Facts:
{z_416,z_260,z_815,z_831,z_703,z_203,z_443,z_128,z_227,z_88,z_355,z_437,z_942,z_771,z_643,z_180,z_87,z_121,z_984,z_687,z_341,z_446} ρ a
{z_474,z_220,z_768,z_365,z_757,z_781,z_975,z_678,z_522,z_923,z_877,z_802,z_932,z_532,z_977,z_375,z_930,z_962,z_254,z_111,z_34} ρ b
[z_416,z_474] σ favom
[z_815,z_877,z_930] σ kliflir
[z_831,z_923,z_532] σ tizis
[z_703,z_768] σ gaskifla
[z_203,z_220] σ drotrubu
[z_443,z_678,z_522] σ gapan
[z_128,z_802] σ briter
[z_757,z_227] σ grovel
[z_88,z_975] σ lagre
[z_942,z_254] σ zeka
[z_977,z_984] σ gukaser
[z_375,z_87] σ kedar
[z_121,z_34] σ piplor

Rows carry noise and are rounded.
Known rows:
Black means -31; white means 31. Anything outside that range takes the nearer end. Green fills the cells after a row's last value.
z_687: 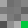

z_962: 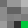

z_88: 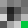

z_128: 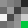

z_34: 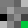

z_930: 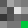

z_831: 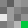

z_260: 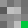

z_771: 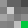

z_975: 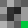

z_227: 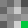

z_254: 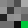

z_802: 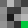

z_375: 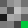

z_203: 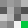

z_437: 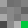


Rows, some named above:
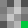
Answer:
z_87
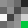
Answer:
z_128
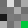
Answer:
z_220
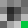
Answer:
z_88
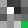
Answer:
z_121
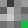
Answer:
z_942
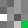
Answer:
z_815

